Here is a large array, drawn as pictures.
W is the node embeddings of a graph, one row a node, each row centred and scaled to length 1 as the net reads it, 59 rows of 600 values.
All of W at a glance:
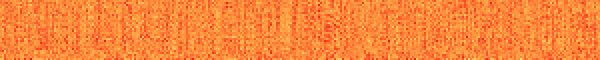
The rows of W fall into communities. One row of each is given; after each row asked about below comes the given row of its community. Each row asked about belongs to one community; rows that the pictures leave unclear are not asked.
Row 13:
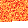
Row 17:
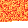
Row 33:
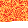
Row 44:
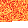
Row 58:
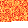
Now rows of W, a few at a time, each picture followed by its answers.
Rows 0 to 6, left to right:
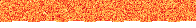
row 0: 13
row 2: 44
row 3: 17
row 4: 13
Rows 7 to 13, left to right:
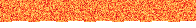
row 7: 17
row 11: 13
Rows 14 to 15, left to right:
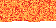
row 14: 58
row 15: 33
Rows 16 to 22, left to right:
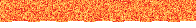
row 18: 13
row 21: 58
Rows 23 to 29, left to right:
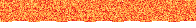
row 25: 58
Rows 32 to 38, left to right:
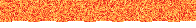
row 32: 13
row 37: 33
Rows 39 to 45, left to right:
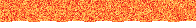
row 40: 44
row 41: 33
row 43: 44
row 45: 58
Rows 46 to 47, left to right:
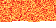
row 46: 33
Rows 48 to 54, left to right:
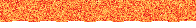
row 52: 33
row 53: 58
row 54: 58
